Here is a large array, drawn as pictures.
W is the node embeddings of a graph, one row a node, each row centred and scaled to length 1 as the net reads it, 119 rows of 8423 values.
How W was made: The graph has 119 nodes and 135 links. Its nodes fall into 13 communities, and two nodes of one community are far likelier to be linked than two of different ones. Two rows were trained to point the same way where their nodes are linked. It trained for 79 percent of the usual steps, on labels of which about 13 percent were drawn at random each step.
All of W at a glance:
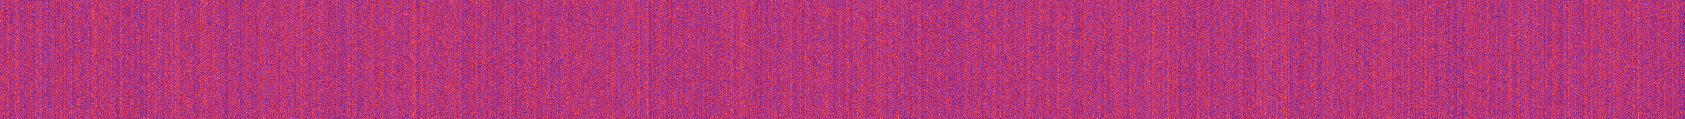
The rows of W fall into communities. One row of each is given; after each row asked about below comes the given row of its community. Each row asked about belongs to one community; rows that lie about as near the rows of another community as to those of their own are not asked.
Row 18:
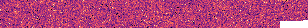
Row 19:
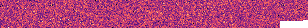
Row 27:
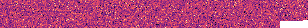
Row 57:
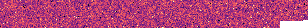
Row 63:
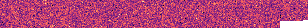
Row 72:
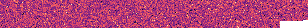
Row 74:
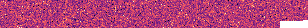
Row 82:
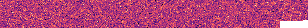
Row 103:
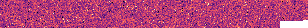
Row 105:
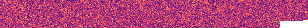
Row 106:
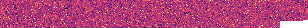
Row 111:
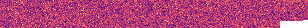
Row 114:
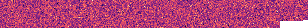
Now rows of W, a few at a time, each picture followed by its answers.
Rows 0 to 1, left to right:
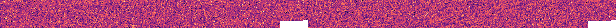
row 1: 103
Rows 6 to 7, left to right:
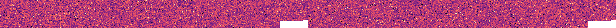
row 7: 72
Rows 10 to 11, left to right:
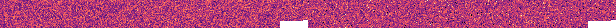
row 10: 103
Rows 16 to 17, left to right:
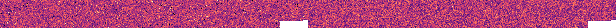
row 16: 103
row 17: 114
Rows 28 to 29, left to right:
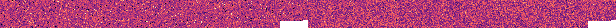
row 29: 111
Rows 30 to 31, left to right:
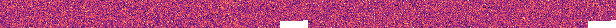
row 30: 57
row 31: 57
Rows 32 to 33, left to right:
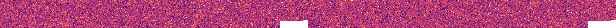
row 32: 111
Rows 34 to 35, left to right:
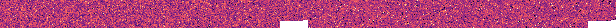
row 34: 105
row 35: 114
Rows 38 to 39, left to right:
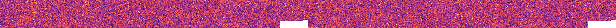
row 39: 105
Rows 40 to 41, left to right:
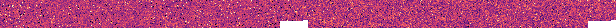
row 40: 18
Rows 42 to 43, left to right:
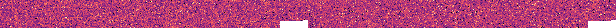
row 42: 114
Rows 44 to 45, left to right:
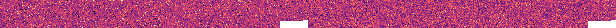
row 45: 63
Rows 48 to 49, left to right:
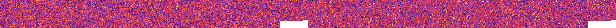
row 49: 27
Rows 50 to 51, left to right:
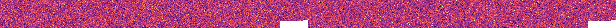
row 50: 106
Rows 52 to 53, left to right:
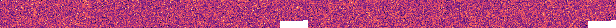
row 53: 111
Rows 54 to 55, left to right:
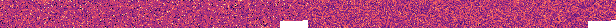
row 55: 103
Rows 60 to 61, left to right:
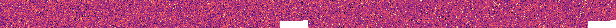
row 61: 19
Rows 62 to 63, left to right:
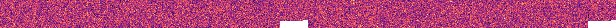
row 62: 19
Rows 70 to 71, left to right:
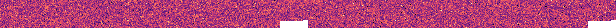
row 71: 105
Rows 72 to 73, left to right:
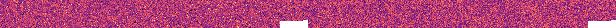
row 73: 18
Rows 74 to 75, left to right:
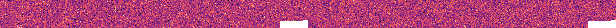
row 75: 106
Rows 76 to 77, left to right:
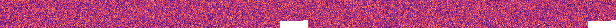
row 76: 74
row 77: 114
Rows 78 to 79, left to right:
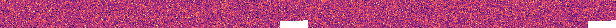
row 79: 103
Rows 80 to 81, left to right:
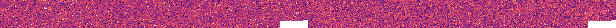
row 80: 18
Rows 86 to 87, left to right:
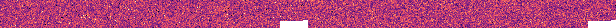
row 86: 18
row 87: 105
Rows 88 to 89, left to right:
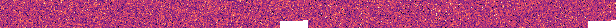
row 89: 19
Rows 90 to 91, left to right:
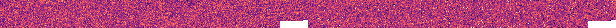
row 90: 18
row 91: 63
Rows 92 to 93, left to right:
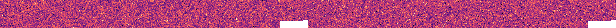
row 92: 111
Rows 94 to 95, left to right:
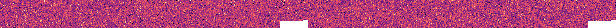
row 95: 114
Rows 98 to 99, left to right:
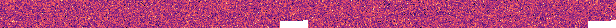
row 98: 57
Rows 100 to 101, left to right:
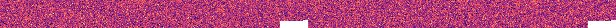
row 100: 105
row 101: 57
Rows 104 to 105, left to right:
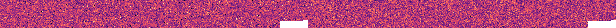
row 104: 57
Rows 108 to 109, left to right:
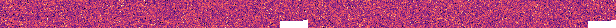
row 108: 63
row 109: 27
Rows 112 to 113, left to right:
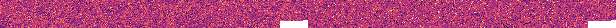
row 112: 82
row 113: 82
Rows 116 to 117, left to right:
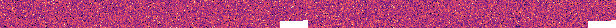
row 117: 74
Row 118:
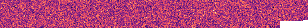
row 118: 111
